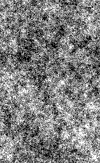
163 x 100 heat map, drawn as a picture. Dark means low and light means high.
The bottom right is the ninth with the highest average. The texture is blotchy. There are no regular stripes. The histogram is bell-shaped. The halves do not mirror each other.
